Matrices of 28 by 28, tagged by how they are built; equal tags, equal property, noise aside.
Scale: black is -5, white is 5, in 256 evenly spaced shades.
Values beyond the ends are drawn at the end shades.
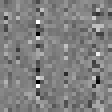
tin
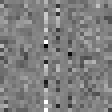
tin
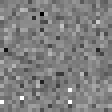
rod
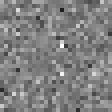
rod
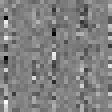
tin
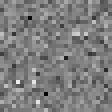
rod
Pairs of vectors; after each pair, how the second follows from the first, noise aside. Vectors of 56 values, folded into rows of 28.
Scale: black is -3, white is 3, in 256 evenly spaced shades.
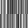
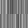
shrunk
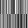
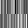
negated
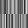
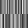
reversed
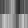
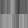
shrunk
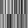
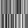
reversed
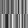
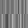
shrunk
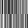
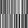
wrapped around
